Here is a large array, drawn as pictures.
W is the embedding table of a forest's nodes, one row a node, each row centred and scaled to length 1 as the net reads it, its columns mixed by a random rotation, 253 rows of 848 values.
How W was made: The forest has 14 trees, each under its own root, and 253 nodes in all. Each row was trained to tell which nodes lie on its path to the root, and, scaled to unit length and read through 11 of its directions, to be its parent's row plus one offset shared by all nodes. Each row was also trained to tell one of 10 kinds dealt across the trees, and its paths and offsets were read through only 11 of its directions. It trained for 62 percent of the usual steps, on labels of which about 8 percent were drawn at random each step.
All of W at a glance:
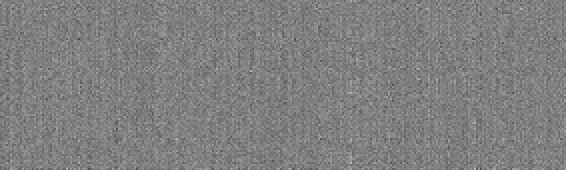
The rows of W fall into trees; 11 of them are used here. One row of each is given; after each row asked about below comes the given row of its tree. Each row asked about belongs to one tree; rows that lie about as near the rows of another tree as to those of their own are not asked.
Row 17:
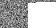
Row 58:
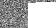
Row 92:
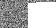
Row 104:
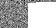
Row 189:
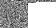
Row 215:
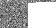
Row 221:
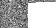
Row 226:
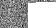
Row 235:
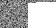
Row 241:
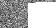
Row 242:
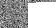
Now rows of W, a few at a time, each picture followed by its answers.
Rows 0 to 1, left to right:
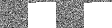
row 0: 215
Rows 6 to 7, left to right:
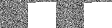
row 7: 17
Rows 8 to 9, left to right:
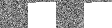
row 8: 221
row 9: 242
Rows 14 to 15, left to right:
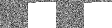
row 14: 242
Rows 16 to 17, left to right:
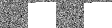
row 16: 235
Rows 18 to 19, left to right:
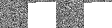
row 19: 235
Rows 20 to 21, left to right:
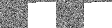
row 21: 235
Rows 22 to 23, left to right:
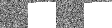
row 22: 92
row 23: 241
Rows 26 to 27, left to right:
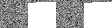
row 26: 189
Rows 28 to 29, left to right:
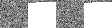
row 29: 92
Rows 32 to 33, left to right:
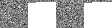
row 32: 221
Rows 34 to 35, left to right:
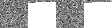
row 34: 58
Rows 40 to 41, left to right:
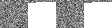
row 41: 189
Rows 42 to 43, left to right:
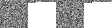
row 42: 221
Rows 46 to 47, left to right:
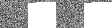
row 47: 189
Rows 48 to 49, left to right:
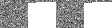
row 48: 241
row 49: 189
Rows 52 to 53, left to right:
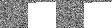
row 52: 235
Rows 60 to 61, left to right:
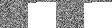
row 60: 92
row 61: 92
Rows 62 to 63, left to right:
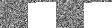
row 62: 17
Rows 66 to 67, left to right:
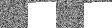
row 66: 92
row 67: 17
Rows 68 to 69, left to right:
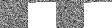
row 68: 226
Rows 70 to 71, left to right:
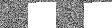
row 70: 189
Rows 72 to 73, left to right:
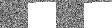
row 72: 215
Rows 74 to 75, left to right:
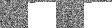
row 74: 235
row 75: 242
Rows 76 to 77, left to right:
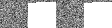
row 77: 235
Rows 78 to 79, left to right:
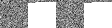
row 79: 17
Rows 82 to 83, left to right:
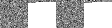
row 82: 235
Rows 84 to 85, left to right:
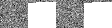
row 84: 215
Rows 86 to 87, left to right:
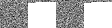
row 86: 242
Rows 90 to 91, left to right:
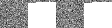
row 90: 92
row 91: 92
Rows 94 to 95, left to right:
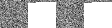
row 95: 17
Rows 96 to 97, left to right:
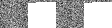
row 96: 17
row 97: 215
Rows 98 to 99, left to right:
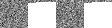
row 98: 92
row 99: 241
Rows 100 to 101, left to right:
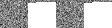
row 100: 17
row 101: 189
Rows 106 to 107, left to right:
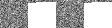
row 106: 221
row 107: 221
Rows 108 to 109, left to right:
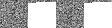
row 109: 189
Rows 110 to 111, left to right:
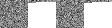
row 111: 241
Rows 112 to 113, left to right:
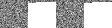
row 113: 221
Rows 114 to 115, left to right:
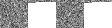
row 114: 242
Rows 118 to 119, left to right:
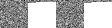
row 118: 104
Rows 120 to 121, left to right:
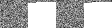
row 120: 235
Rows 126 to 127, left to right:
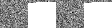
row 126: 92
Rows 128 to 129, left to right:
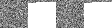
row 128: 235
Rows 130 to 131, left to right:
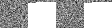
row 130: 241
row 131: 226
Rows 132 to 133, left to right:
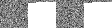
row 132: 241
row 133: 235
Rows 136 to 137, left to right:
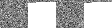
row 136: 221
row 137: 242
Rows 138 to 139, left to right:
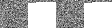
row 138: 189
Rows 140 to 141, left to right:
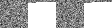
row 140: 235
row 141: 92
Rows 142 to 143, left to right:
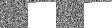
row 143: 215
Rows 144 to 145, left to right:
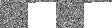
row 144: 17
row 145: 17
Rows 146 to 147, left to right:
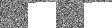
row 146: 241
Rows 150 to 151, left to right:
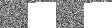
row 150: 221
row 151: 92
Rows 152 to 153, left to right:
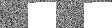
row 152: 215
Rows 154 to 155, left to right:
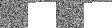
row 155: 242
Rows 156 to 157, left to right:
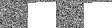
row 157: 242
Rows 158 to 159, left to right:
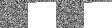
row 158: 221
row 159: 189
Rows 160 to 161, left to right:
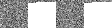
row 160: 189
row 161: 92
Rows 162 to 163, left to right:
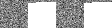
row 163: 17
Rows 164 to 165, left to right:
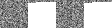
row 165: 215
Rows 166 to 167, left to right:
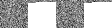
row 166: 235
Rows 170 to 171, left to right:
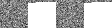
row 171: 17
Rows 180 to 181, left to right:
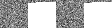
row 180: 17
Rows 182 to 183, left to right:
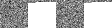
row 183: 235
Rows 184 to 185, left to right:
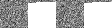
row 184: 189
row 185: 92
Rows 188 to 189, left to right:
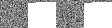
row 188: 235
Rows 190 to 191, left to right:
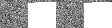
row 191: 17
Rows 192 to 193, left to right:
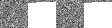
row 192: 92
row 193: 235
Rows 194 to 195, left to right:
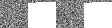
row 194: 17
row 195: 215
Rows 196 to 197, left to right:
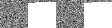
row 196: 92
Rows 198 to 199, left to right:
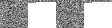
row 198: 235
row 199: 189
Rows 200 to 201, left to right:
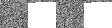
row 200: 17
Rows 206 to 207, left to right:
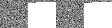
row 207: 92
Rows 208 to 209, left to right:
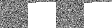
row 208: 92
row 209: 92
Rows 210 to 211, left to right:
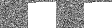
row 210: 241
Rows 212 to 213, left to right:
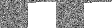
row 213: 235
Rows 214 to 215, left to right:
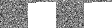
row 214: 189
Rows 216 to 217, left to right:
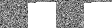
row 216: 17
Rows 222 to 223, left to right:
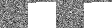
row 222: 189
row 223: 17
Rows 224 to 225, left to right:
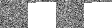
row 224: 221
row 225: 221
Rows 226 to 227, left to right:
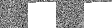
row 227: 242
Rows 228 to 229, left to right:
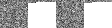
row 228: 189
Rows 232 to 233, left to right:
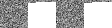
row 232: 189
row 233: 241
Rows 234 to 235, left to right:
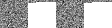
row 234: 215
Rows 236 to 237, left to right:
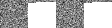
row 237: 221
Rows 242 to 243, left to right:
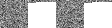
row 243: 189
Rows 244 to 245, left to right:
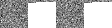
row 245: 241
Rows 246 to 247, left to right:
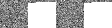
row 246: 189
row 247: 17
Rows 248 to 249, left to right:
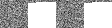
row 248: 221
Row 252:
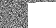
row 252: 235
